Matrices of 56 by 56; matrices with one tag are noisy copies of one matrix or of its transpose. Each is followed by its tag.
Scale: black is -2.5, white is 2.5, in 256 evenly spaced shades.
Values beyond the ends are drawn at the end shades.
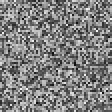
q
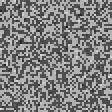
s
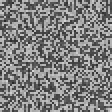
s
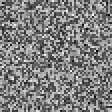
s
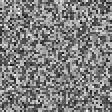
q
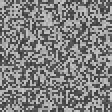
q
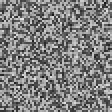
s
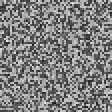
s
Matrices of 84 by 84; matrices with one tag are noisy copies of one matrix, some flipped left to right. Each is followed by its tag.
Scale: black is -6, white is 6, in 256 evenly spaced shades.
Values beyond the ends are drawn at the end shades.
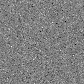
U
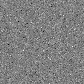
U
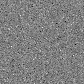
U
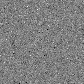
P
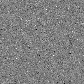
P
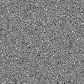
P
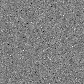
U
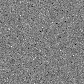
U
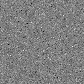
U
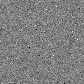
P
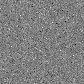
U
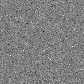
U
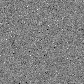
P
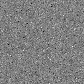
U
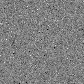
P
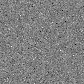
U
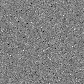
U
